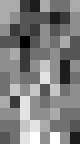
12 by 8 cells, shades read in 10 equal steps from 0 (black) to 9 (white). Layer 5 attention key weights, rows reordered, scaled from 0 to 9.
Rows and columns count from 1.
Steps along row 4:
same down up up down up down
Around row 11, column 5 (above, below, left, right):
5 5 8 4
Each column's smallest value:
3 2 0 1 3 1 1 1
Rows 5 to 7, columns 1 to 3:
5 6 2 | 5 5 2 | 4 5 4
